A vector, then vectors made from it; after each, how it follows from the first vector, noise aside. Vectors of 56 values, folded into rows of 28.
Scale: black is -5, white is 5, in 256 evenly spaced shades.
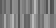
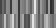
scaled up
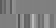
partly zeroed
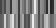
scaled up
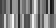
scaled up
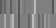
partly zeroed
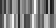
scaled up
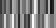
scaled up
